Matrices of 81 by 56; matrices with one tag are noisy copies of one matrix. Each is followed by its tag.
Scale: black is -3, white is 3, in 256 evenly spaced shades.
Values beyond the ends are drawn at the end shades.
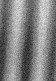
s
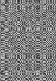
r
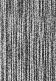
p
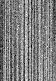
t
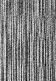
p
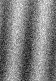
s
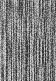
p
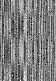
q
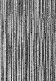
p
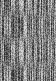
q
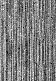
p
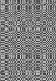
r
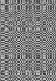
r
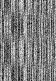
q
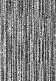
p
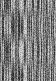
q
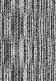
q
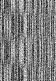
q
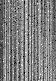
t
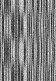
q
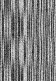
q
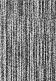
p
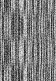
q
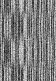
q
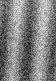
s
